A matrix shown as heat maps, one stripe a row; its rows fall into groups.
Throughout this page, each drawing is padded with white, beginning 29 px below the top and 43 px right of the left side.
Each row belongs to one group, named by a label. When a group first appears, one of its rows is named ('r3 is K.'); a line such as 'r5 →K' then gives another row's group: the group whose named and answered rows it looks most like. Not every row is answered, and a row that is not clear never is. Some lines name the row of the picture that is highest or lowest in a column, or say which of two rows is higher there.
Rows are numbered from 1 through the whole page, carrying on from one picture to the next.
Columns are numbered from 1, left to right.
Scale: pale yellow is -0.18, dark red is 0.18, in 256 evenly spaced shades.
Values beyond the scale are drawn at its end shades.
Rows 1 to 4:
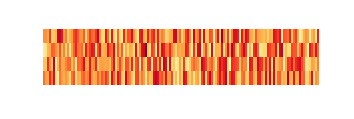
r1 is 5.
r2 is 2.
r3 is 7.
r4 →7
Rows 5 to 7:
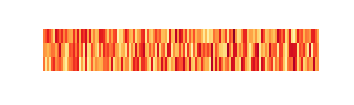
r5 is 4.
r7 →2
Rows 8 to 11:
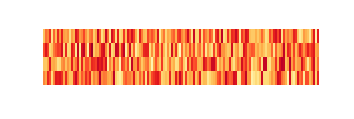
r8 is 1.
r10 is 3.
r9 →4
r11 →4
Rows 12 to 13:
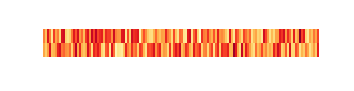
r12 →3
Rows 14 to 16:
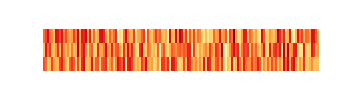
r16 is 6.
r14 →4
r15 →1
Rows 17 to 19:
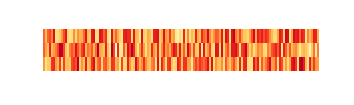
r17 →7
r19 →2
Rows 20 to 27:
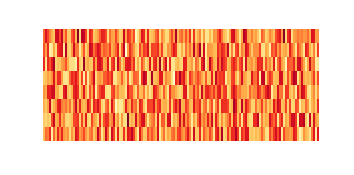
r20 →4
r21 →5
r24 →7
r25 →5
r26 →2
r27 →1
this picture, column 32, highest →27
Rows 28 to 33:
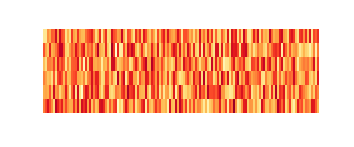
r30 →2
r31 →5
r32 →3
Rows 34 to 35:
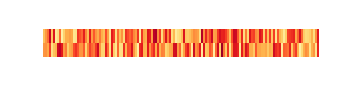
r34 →7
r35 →5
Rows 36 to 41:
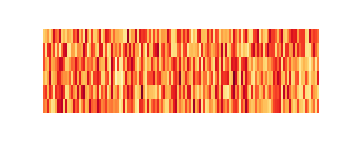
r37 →7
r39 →5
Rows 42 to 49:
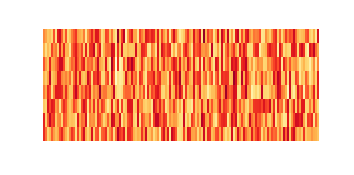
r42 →5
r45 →5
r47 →7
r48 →7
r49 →6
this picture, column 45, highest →44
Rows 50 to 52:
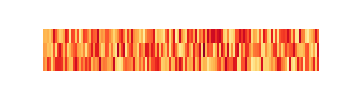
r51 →5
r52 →4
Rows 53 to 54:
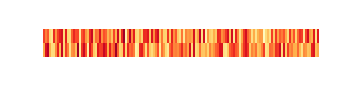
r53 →4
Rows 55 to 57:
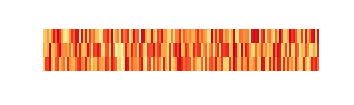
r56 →5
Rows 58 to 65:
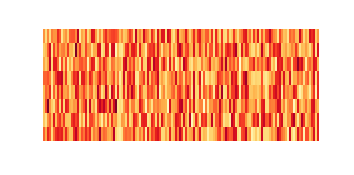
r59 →1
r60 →7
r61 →4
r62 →1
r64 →2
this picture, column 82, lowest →61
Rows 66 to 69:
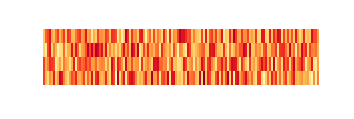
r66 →1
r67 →3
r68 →7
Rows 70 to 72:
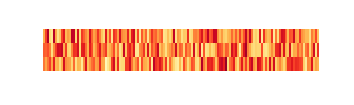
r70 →3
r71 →4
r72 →7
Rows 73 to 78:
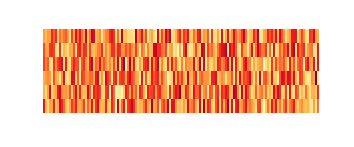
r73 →2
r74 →7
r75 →4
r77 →5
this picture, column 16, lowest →73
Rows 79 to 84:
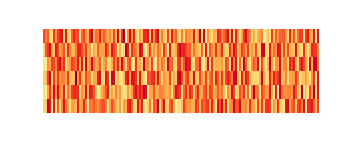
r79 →4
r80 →1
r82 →1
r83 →2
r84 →7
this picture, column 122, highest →84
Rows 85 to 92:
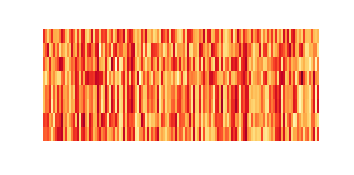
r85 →6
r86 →3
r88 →3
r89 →1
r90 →1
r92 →4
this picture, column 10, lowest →86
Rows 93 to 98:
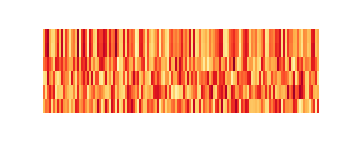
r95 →4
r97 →7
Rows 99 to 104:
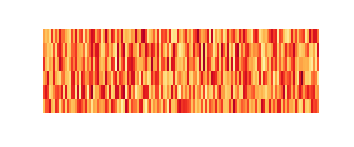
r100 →5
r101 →6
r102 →3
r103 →4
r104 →1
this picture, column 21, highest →103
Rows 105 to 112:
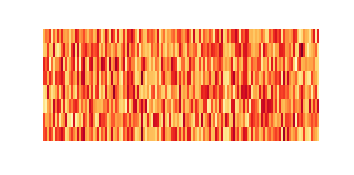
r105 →1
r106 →3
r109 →3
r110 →2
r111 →7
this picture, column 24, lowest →109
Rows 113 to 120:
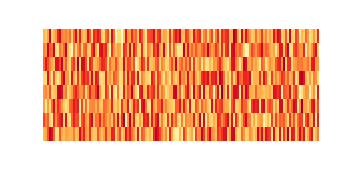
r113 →5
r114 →7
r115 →4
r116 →3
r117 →5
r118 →2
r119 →4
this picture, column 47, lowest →115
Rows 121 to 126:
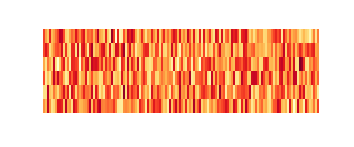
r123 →3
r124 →2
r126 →5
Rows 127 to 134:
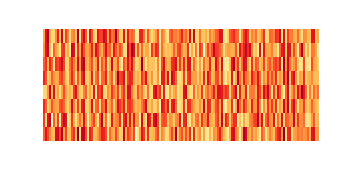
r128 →3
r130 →6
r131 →7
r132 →6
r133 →7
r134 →4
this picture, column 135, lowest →131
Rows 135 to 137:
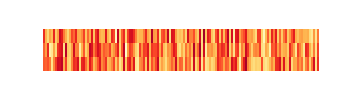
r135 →6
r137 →4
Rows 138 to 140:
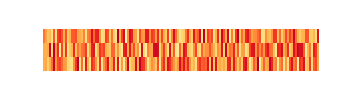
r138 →5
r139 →7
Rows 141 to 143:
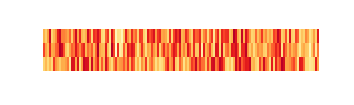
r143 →3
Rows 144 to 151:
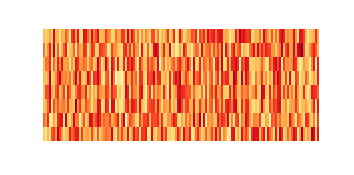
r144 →3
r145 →7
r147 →5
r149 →1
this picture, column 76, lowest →151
